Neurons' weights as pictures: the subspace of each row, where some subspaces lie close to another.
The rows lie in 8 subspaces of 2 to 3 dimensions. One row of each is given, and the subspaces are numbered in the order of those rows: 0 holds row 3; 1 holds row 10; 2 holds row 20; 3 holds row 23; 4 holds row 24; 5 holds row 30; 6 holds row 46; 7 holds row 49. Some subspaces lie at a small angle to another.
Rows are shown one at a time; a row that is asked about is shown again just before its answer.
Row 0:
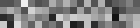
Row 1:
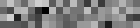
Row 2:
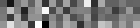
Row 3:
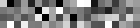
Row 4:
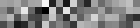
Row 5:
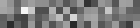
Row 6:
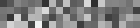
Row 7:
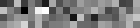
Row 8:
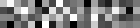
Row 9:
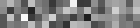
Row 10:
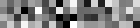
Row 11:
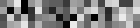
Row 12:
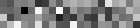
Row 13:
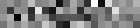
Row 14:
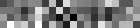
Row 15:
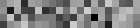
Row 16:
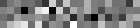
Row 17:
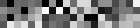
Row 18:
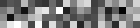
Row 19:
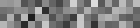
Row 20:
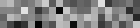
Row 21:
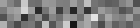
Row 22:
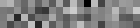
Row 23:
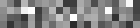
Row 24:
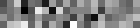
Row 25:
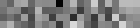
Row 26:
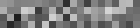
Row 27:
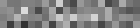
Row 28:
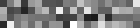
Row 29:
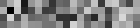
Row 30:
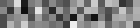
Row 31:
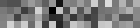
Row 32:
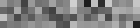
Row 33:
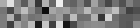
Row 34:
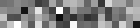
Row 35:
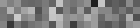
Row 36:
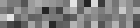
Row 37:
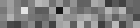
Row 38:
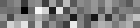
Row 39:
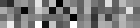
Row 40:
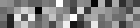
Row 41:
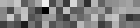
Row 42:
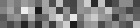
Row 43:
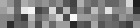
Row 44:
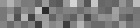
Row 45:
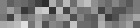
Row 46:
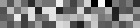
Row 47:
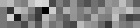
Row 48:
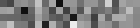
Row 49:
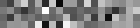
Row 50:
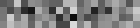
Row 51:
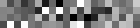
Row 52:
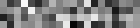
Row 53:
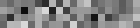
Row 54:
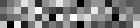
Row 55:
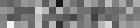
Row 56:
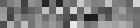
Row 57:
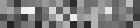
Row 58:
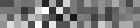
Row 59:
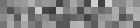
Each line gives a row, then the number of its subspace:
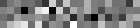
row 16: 4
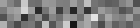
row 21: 0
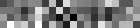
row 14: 1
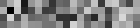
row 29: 5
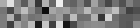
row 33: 7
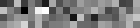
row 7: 5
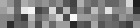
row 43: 3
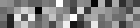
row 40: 7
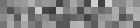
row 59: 6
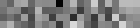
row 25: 7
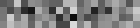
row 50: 3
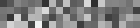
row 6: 1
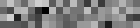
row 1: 5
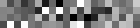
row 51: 0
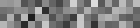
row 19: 7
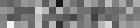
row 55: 6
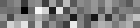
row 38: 4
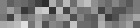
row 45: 4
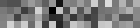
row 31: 6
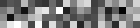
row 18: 2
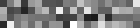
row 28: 0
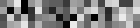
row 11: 5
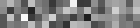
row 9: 3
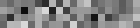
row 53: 4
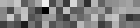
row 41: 4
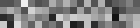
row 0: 0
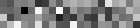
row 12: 2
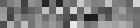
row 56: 0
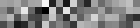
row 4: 4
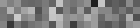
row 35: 6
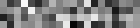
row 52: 0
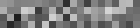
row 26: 3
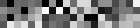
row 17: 0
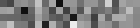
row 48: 7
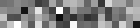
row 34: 2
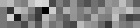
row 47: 5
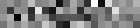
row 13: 6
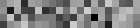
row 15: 5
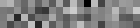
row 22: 1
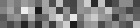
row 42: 1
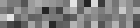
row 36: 2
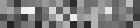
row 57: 3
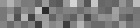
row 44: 7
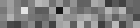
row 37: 2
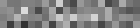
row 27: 1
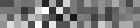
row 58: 1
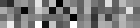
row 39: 7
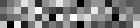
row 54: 0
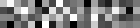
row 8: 7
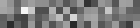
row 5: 3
